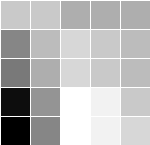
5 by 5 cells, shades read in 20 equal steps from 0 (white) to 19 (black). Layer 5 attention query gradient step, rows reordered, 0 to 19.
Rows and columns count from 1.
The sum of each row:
26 26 28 31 32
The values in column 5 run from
3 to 6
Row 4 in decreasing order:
18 8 4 1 0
